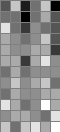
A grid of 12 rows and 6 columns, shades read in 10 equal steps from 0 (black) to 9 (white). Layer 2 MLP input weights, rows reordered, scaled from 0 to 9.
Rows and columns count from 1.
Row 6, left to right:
6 6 2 6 8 5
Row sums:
22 21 26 30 30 33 29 34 32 38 34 41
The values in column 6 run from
0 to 9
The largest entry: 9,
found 2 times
